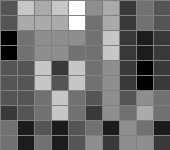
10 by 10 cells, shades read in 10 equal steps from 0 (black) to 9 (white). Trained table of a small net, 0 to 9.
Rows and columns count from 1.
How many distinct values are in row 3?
6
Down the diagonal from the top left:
3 6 5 5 7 4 5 4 4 2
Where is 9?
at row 1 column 5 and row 2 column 5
